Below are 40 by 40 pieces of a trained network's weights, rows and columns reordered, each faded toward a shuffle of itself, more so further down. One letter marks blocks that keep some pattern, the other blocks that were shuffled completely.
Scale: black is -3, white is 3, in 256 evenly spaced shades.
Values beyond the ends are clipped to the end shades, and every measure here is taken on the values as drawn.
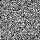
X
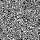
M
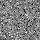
X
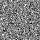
X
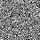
M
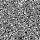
M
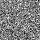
X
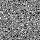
M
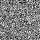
X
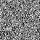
M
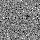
M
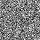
X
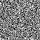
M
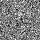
X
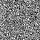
X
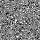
X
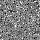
X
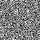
X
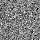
X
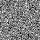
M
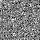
X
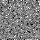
M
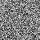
X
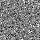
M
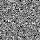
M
